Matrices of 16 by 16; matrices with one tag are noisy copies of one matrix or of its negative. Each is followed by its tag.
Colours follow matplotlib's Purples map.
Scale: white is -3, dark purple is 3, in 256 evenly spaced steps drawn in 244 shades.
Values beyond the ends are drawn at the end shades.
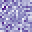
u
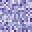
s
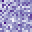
u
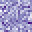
u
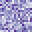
s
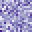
u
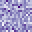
s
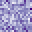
s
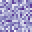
s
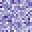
s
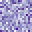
s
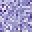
u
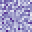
u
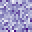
s
